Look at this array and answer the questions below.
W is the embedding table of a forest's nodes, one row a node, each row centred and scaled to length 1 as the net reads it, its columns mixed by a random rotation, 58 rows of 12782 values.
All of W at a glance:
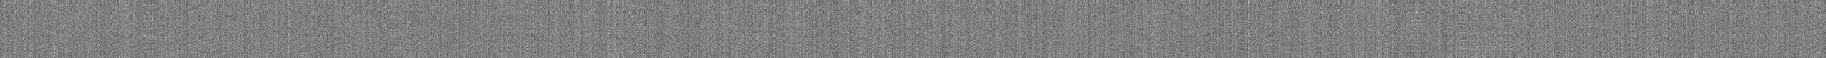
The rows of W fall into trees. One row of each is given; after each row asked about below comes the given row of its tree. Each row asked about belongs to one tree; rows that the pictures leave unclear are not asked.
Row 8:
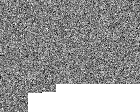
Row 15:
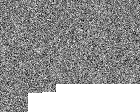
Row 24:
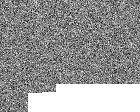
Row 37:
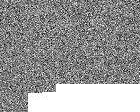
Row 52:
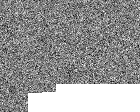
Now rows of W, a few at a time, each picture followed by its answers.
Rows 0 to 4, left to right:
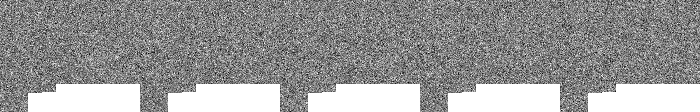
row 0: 52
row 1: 52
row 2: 52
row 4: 15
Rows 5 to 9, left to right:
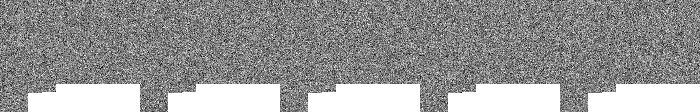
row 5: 15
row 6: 8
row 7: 24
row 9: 52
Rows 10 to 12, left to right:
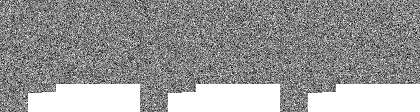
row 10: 52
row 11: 24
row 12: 24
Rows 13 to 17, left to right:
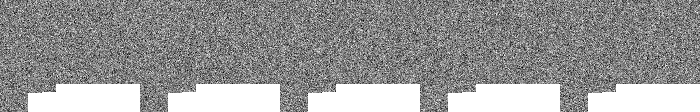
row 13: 24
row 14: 52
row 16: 15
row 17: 15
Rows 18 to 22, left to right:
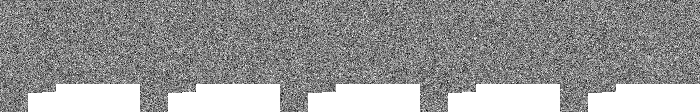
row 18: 52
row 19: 15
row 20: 24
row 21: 15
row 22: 52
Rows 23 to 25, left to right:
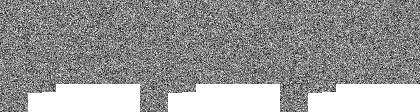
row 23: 24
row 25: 15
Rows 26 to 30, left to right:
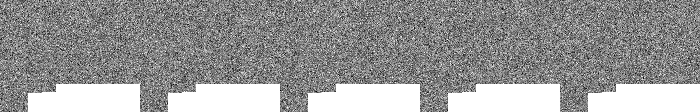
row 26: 24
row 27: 8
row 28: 37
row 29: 15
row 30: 52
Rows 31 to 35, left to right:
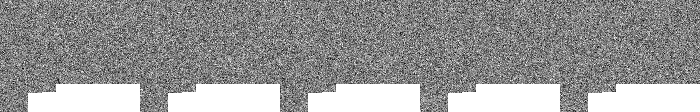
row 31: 24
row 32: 52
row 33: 52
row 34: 15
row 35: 15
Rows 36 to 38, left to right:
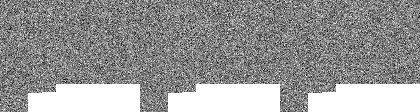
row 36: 15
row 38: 24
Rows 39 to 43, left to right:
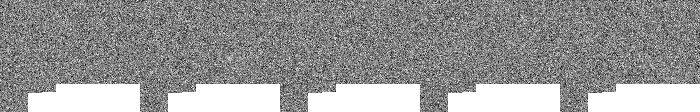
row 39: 37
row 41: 15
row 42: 8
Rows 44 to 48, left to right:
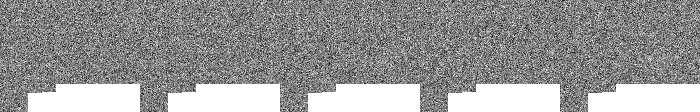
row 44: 24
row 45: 24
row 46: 52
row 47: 15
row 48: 52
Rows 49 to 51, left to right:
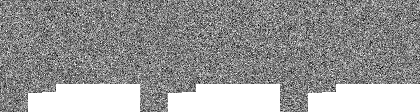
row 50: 24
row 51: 15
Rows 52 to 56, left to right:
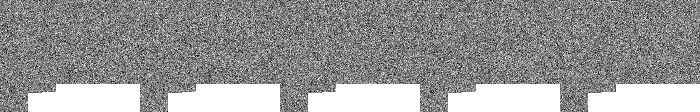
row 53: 52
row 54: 8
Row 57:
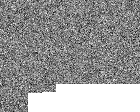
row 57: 8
